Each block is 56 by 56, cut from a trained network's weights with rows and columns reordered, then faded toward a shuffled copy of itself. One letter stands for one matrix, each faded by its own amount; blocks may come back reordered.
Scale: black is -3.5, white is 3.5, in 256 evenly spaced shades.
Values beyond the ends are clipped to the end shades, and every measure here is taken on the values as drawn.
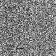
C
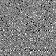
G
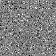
G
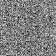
C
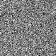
C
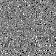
G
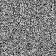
C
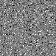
G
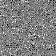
G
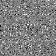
G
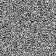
C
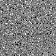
G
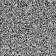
C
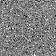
G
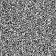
C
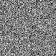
C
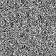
C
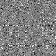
G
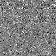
G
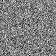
C
